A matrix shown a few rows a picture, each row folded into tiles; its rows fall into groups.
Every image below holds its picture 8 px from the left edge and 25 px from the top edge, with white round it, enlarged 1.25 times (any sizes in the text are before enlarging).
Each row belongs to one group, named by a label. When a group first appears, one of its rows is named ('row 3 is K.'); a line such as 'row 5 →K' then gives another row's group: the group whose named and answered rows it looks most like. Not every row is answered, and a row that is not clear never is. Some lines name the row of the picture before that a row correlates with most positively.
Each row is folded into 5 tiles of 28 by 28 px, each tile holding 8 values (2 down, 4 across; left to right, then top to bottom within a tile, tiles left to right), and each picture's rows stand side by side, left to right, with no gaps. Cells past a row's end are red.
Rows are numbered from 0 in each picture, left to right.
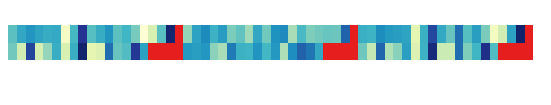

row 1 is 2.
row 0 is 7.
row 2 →7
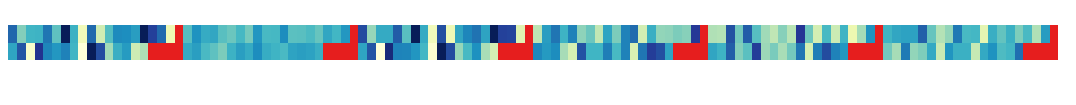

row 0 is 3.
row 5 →7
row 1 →2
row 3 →2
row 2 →3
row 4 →2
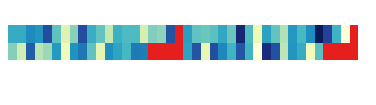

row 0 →7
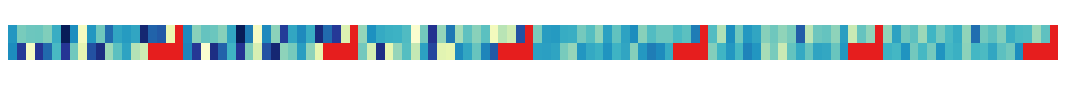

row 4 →2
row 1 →3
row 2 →7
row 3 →2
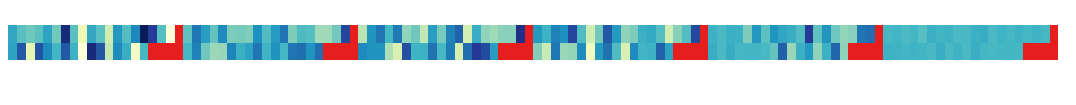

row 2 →2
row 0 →3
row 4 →7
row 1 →2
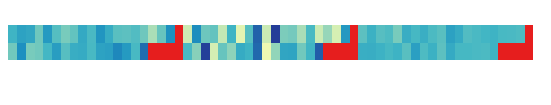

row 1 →7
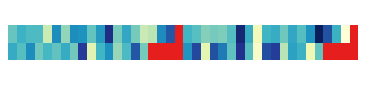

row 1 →3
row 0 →7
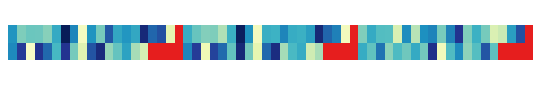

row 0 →3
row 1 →3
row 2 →7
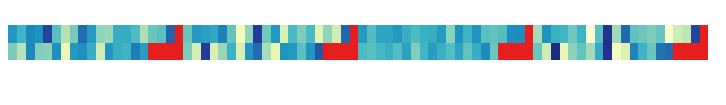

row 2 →7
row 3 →7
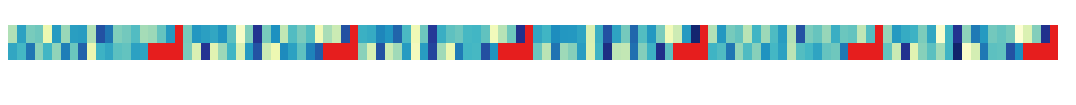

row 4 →7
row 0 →7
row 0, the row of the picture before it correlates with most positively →3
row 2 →7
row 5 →7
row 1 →7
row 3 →7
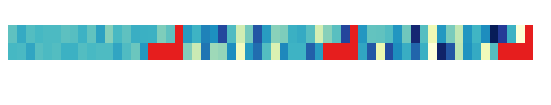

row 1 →7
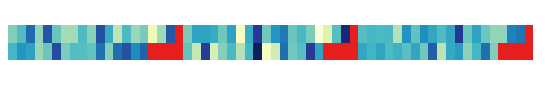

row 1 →7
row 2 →7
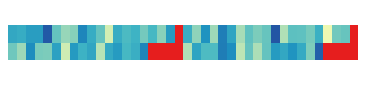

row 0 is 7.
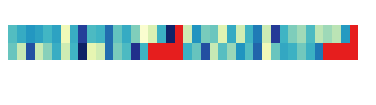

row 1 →7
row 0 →7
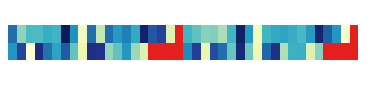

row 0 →3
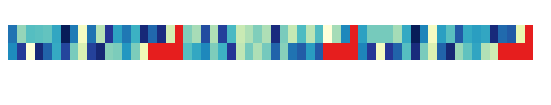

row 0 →3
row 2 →3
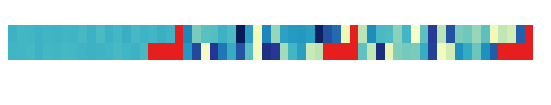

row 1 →3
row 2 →7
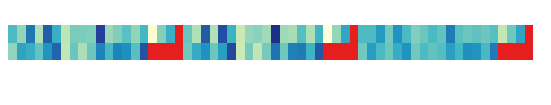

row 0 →2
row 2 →2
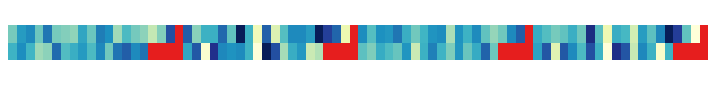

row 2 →7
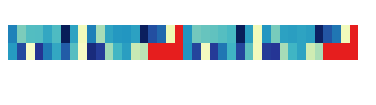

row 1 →3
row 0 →3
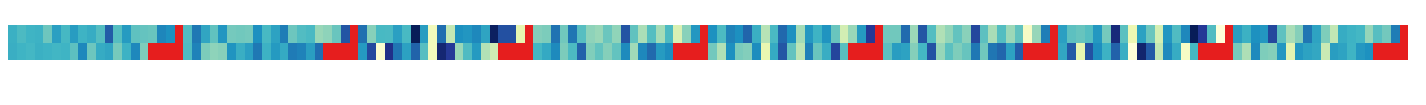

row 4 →7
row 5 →2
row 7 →7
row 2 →3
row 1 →2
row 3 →2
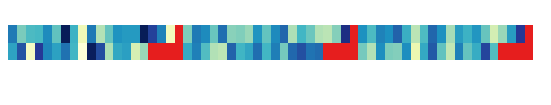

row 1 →2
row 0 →3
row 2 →7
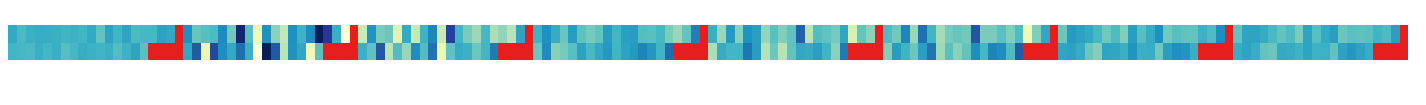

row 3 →2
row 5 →2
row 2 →7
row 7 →2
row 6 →2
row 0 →7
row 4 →2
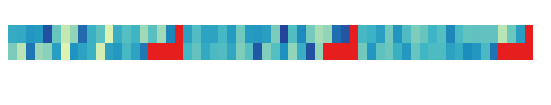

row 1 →7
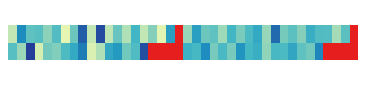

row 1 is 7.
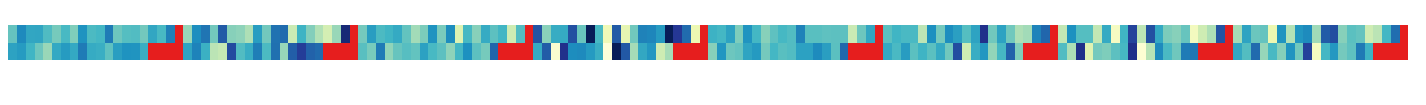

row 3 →3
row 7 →7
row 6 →7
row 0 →2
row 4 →2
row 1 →2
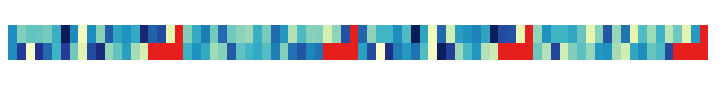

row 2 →3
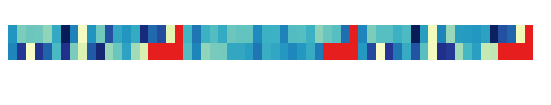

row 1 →2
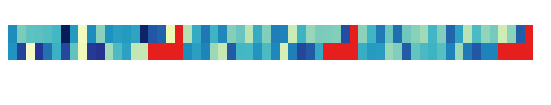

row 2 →2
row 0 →3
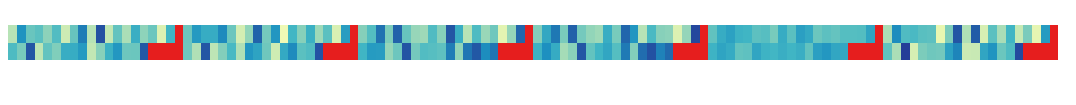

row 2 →2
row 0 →7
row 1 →7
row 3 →2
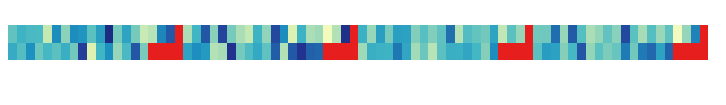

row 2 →2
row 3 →2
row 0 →7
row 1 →2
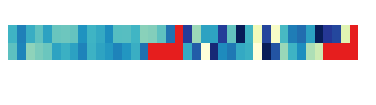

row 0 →2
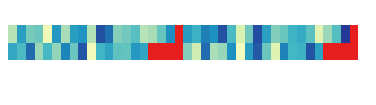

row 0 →7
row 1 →7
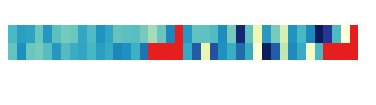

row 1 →3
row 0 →2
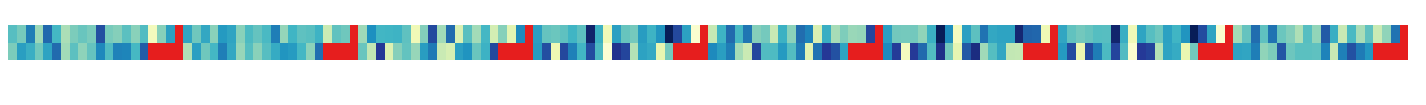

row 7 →2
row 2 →7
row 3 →3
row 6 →3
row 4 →2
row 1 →2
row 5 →3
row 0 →2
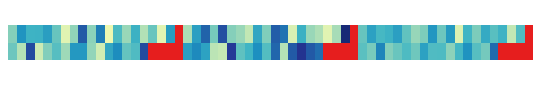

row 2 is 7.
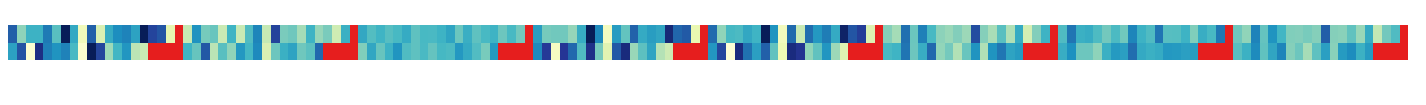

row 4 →3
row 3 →3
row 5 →2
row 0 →3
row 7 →2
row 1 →7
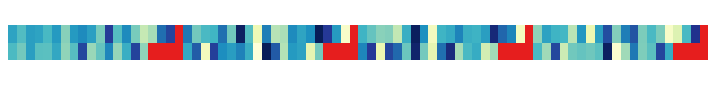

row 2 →3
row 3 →7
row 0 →7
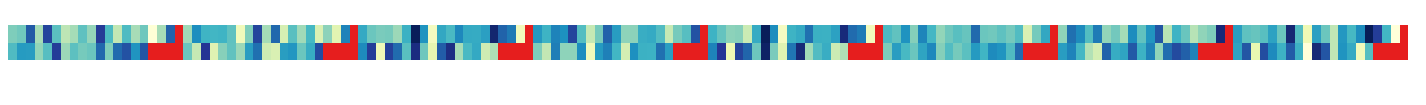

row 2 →3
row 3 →7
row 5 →2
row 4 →3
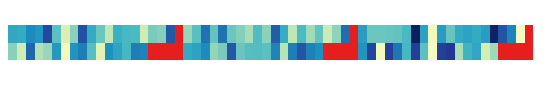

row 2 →3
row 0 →7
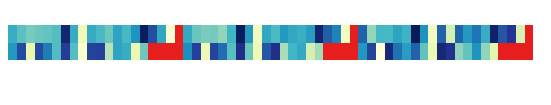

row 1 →3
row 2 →3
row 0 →3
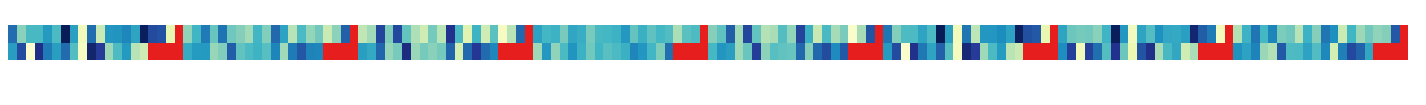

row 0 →3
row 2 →2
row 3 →2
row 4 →2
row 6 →3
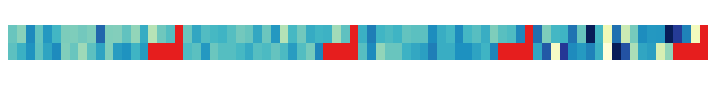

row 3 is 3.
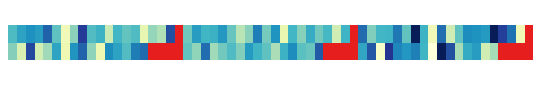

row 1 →7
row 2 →3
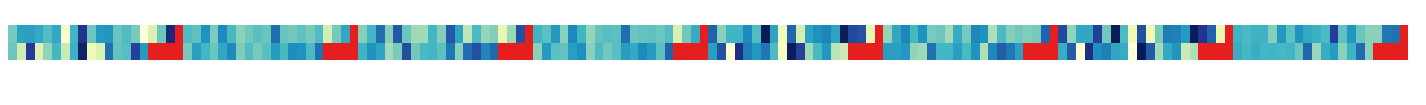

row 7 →7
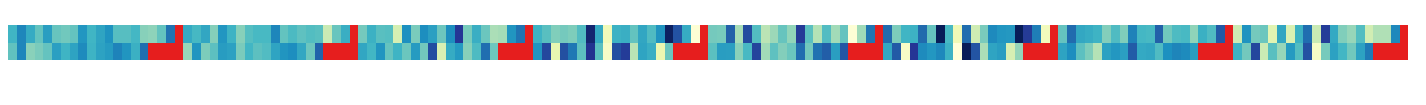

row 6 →2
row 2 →7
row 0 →2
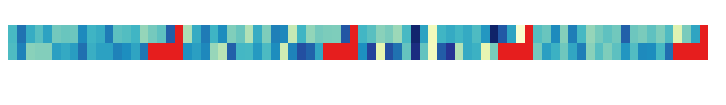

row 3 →2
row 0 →2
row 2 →3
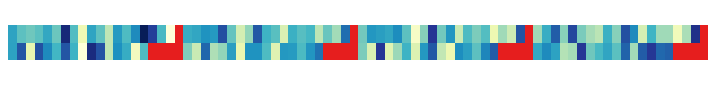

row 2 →7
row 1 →7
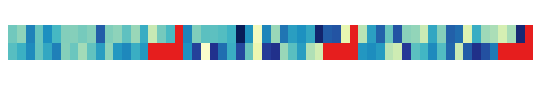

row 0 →2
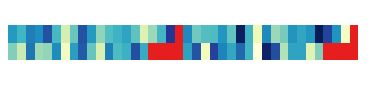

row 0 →7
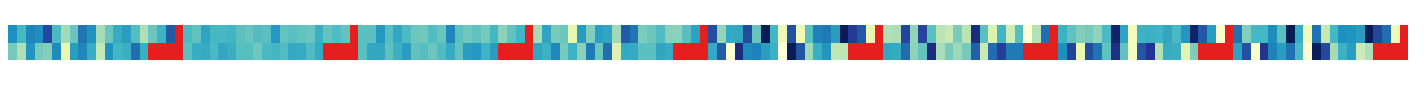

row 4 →3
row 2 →2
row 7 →3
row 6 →3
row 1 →2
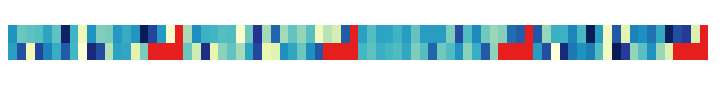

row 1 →7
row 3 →3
